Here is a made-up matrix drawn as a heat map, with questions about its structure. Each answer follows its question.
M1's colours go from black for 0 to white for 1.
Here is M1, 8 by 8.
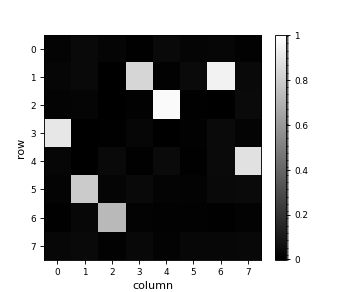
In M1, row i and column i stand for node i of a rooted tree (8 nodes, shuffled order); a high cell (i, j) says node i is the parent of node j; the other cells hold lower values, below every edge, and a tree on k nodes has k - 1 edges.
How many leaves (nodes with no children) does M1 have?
2
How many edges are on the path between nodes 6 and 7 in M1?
3
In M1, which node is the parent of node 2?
6
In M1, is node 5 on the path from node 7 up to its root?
yes
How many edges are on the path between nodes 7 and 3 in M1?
5
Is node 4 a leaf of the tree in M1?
no
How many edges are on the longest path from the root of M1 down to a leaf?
5
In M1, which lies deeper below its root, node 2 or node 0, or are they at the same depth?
the same depth
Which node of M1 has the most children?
1
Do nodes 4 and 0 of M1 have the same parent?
no
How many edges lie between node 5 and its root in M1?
0
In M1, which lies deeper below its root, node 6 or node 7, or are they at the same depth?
node 7
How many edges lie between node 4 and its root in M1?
4
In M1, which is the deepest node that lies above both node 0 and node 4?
1
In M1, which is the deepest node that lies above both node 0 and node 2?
1
